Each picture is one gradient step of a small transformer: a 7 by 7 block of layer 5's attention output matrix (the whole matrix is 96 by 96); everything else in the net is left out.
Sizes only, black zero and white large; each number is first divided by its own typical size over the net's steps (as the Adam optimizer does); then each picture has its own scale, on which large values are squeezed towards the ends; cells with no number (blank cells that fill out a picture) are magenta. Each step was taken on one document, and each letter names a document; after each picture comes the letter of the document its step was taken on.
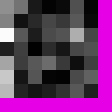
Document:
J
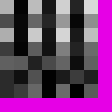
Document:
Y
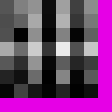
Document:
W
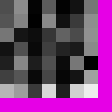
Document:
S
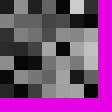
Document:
S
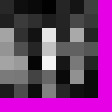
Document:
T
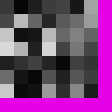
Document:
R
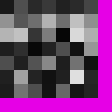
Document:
S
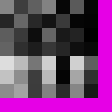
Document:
R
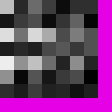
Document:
J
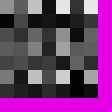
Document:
W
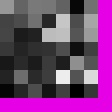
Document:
T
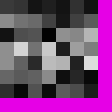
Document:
S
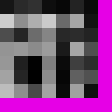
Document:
R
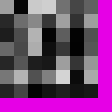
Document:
T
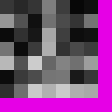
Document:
T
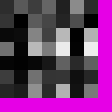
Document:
T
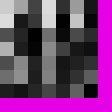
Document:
R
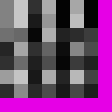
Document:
R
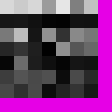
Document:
W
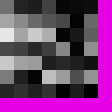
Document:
J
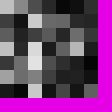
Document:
S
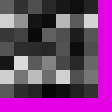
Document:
J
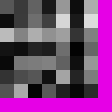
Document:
Y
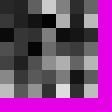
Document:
T
